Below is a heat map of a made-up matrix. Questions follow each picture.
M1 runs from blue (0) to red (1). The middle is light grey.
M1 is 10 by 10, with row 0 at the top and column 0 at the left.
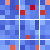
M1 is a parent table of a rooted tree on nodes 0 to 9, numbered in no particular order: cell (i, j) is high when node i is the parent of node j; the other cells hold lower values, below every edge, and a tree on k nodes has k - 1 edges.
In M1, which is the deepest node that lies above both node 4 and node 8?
2
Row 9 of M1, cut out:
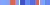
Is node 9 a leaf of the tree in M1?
no
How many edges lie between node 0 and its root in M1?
0
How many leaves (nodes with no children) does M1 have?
5
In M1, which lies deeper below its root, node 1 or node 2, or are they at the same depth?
node 2
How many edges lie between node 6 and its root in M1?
2
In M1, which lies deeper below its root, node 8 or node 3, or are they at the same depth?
node 8
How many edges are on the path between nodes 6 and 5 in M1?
5
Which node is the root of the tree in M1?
0
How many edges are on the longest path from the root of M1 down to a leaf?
3
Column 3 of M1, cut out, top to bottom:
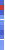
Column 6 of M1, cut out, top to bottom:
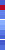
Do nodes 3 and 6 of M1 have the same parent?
yes
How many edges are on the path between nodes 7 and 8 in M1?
3
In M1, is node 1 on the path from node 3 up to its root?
yes
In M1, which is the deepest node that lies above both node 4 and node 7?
9
